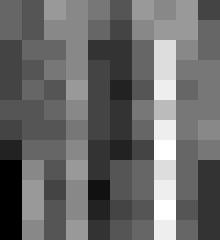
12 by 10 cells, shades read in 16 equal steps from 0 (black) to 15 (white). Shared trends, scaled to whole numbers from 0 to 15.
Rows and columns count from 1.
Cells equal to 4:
13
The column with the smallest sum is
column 1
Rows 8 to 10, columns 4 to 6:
8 3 2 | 9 3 5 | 8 1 5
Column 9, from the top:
9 9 8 7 6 7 7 6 6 6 5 6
